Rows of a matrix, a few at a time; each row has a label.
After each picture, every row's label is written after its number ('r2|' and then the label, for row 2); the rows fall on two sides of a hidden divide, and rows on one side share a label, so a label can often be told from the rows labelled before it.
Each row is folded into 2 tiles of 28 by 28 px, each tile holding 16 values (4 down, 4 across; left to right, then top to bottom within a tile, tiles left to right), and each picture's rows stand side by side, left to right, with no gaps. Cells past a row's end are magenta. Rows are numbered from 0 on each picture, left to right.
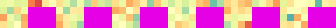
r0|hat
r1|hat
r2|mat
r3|hat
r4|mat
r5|mat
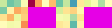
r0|hat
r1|hat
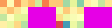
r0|mat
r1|hat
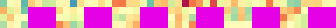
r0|hat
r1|hat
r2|mat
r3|mat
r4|mat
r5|hat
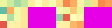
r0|hat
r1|mat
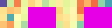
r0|hat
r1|hat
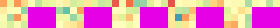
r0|mat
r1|hat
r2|mat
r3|mat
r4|hat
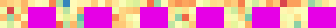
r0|mat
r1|hat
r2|hat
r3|mat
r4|mat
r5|mat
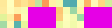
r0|mat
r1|hat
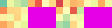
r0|hat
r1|mat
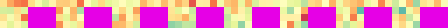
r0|mat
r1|mat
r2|hat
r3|mat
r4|mat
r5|hat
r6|mat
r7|hat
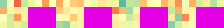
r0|mat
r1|mat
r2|hat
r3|mat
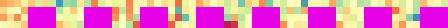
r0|mat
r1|hat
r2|mat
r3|hat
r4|hat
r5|hat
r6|hat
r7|hat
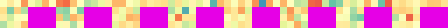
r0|mat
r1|mat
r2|mat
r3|hat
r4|mat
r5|hat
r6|hat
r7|mat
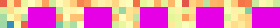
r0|mat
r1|mat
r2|mat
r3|mat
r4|mat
